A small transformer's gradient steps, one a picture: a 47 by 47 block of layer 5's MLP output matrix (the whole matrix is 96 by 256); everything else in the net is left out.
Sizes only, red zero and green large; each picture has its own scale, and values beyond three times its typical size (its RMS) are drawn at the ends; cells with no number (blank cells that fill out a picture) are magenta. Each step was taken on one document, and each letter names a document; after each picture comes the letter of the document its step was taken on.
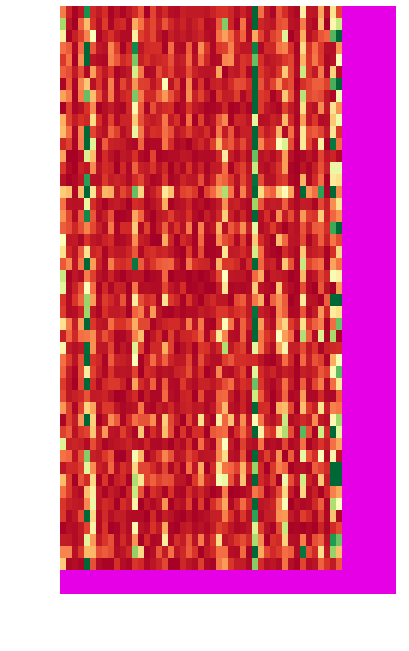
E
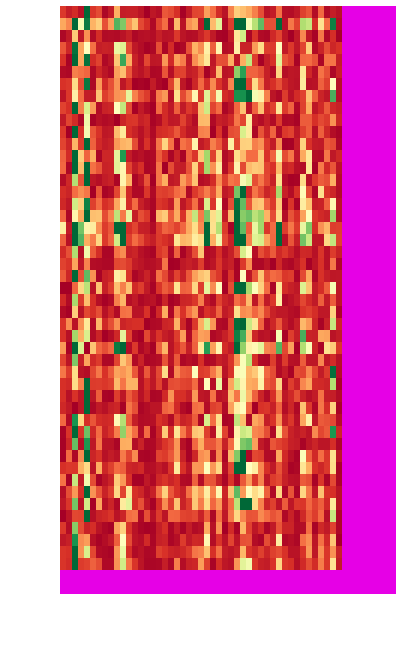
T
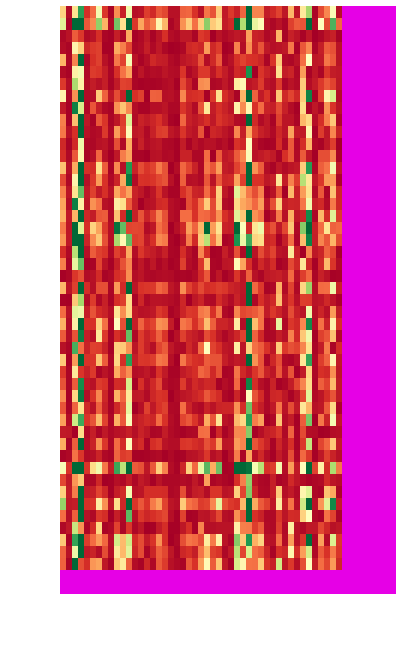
T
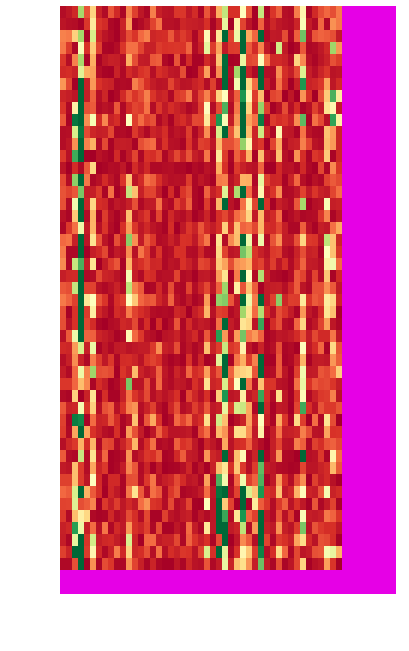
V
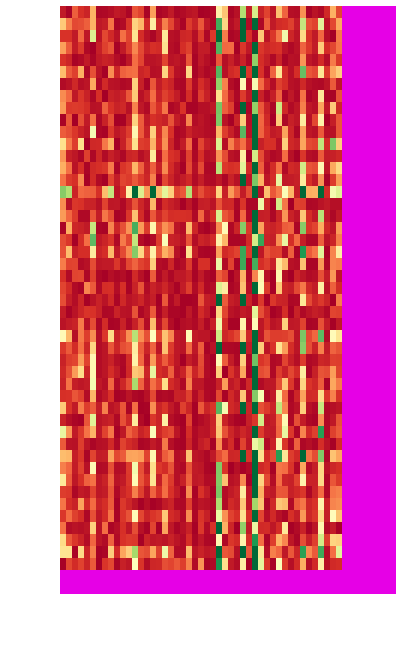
E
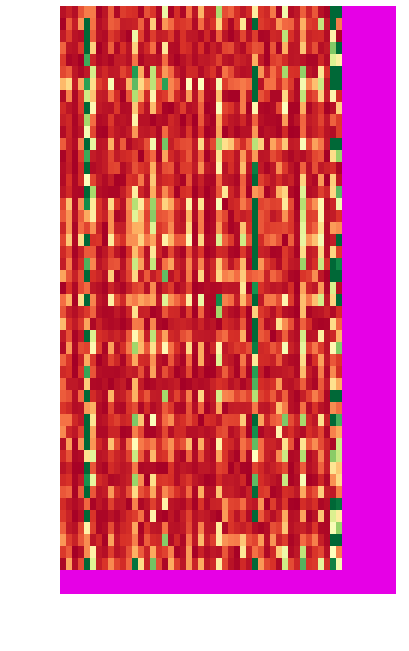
E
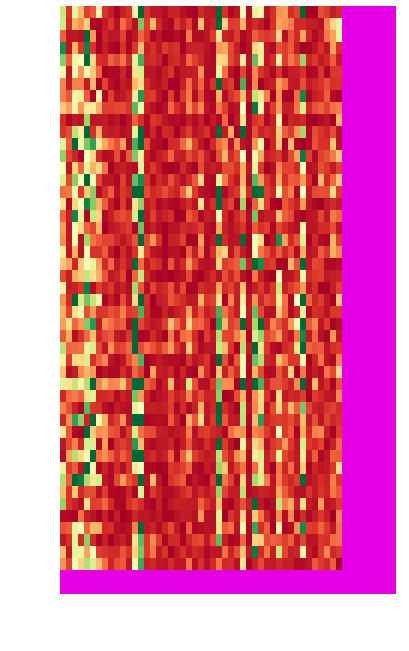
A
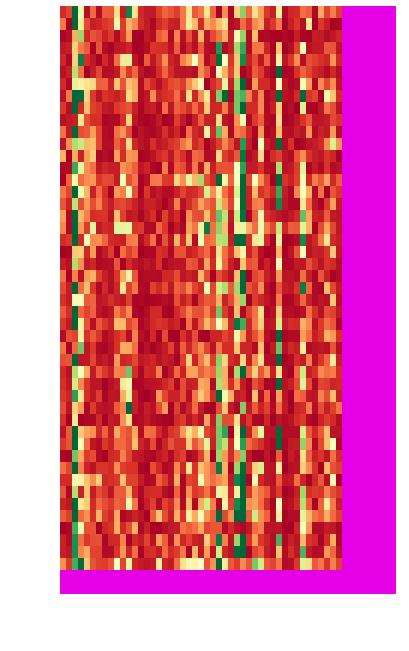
T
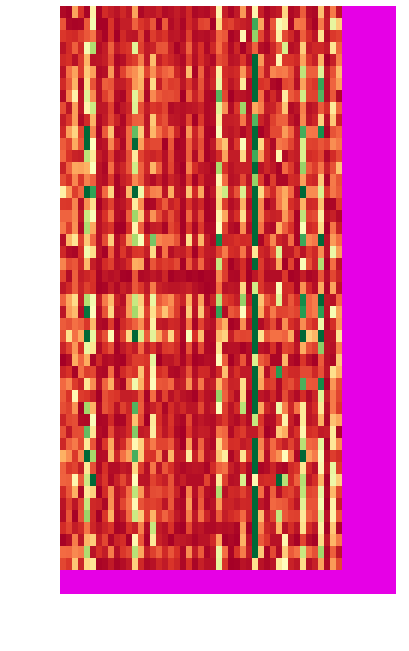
E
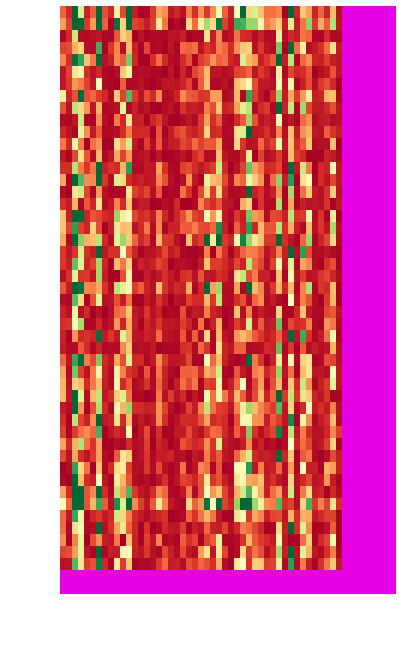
T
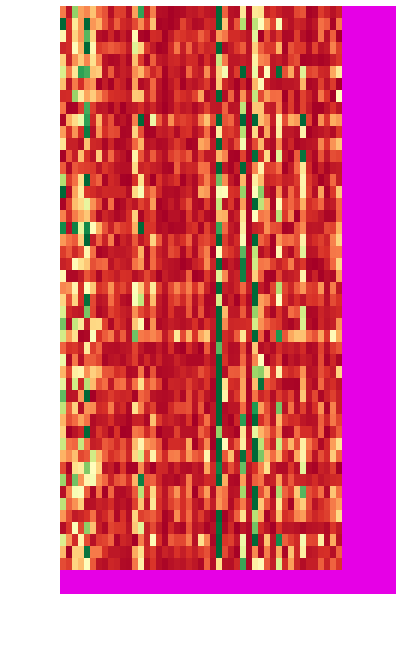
A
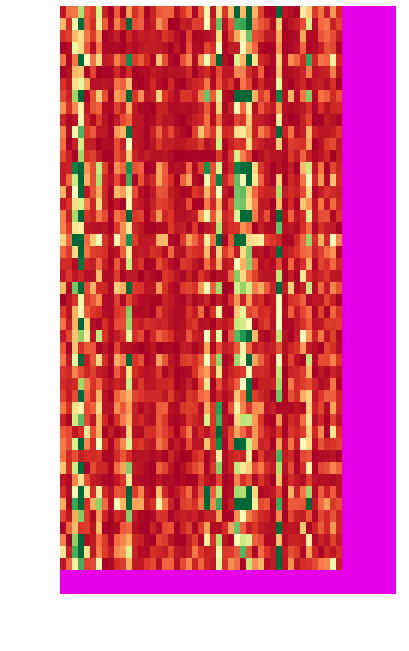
T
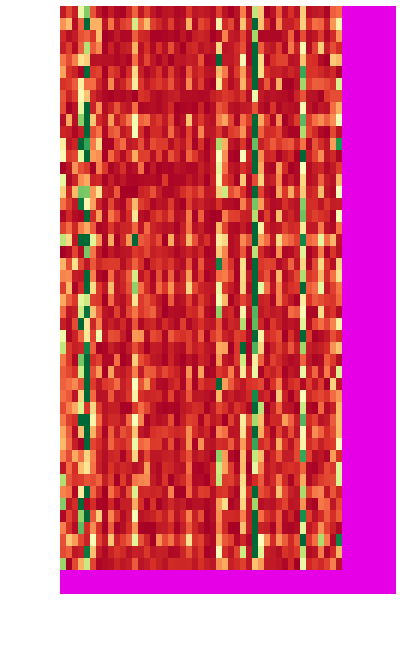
A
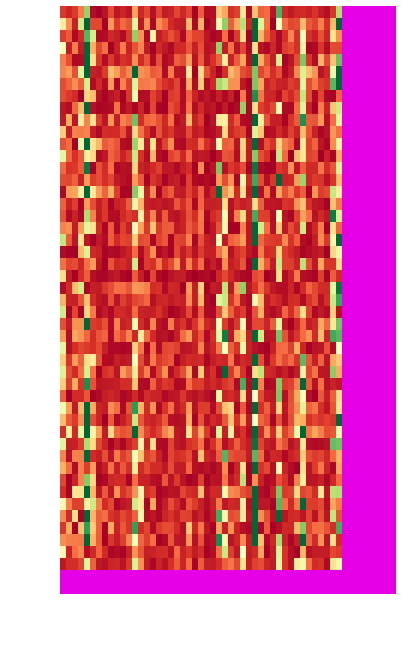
A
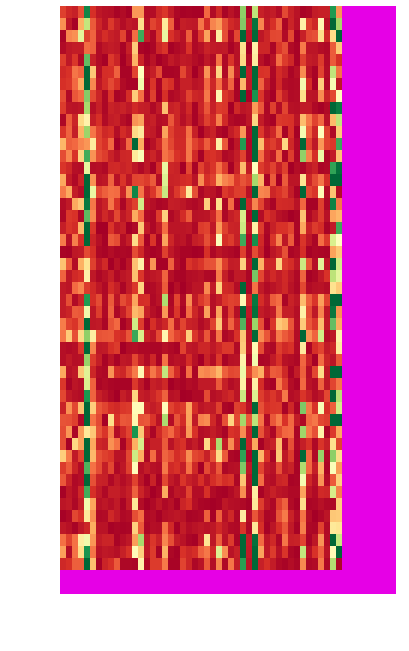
E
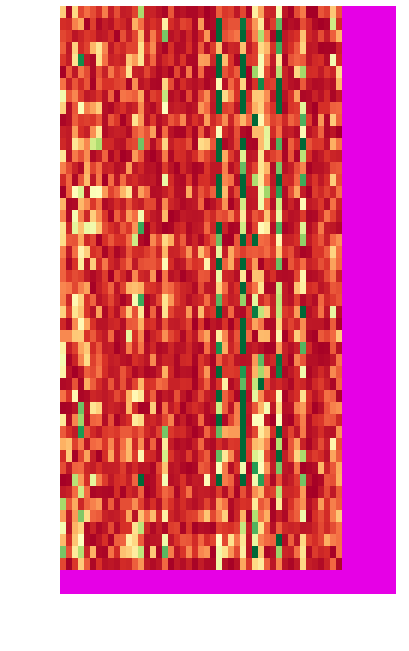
A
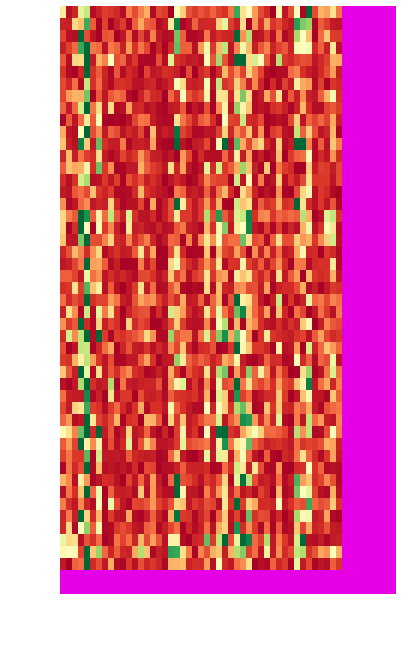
V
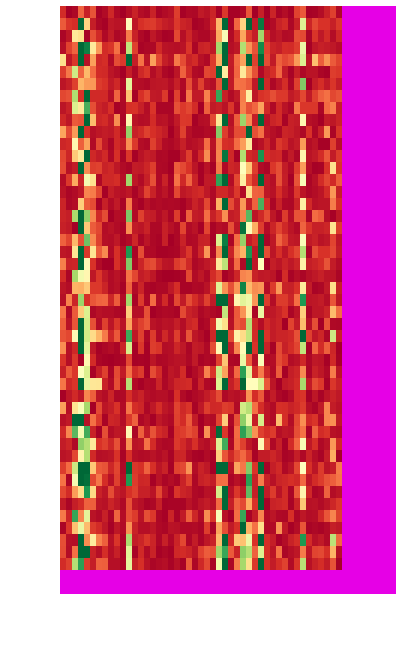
V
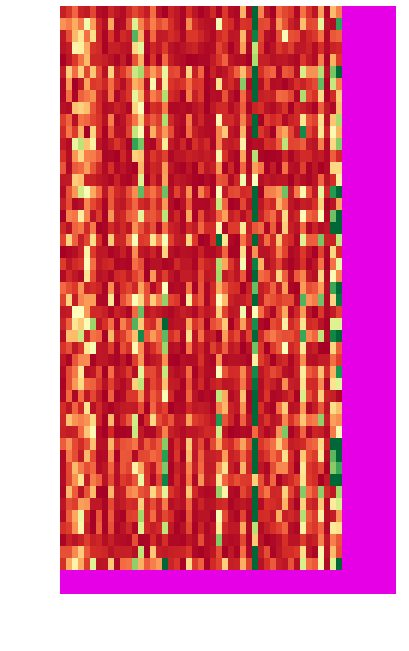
E
